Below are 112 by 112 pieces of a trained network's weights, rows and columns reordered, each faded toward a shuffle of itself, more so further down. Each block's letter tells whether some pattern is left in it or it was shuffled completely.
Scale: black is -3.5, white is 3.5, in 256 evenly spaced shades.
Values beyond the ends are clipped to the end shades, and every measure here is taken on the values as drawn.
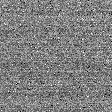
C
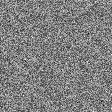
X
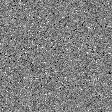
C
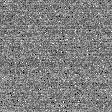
C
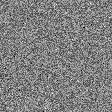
X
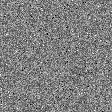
X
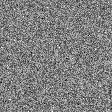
X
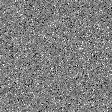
X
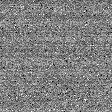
C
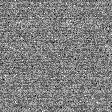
C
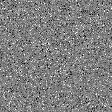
C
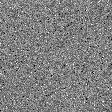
X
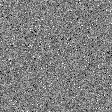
X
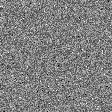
X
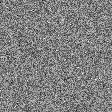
X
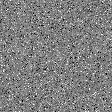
X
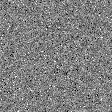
X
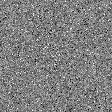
X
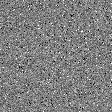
X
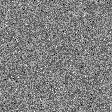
X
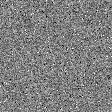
X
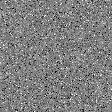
C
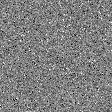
X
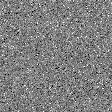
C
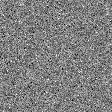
C
